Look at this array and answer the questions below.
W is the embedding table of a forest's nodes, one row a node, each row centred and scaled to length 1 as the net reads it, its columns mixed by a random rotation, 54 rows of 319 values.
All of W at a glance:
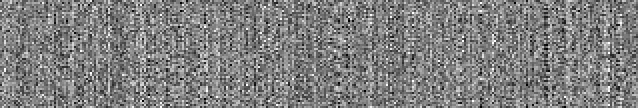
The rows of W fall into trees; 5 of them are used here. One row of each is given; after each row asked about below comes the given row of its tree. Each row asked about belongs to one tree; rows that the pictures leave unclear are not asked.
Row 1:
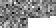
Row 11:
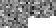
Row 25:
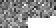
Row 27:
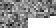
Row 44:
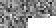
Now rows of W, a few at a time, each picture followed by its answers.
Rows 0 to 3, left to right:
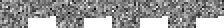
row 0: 11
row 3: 25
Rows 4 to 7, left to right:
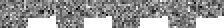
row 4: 44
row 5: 1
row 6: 44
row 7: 11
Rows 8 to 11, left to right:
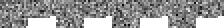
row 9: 11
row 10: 11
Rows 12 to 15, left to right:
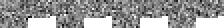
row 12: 44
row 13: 27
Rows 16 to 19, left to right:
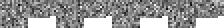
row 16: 11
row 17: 44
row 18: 25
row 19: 44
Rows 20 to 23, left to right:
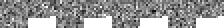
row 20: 25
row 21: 44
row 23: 11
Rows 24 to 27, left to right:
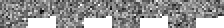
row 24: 44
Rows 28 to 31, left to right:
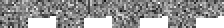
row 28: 27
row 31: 11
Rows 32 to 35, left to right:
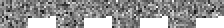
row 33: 27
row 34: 44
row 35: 44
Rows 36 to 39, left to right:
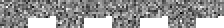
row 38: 44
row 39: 1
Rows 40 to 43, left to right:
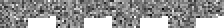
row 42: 11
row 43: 44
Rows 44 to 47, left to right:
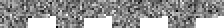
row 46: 11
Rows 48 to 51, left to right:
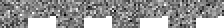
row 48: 27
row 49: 11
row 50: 44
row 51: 11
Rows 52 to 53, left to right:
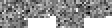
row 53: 11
